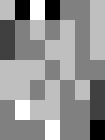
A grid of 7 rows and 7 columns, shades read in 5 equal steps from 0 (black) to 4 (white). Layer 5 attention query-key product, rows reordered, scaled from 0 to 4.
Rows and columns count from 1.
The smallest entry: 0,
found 3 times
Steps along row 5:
same down up down up down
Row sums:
14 16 16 18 17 17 14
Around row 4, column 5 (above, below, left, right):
3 2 2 2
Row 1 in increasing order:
0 0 2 2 3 3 4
